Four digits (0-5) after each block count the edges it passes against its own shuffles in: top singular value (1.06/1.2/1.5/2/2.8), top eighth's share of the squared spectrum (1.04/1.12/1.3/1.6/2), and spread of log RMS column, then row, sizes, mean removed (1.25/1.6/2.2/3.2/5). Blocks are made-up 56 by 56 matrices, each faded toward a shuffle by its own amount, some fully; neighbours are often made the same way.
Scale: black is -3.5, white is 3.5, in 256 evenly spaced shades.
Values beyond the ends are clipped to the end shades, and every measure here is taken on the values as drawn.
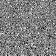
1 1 0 2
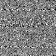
1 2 0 3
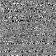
1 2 0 3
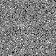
3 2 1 0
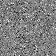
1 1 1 0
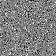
0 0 0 0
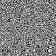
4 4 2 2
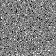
2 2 0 0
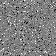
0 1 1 0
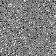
2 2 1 0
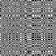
5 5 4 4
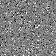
0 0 0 0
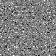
3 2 0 1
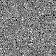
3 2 1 0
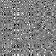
4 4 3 2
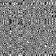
4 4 2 2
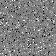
0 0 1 0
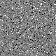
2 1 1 0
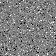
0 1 0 0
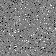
0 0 0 0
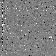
3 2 1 0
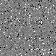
1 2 1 1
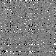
2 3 2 2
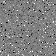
0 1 0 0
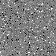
0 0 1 0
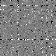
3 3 2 2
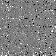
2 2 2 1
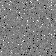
1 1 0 0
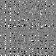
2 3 3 3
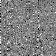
2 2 2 0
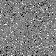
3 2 0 0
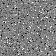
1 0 0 0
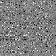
3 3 1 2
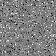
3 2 0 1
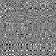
4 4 2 3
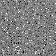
3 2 1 1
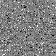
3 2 0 1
